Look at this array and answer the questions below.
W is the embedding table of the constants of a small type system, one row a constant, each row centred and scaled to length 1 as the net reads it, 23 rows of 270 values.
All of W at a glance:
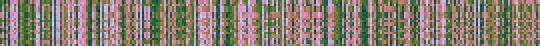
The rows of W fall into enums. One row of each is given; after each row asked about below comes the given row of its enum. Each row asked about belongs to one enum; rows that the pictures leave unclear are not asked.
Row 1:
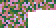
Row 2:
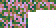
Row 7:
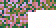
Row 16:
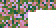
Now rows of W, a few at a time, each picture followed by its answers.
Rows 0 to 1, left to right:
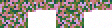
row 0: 1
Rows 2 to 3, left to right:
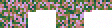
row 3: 16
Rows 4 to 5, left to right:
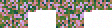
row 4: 16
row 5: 16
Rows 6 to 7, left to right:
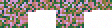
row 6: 7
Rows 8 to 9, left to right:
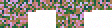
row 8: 7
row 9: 16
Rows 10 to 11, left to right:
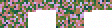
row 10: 1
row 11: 16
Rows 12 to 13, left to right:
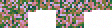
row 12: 16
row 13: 7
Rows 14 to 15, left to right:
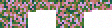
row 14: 2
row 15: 1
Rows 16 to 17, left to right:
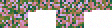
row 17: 7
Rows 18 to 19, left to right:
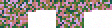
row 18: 7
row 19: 1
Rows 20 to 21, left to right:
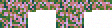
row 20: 2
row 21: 2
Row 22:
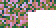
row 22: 7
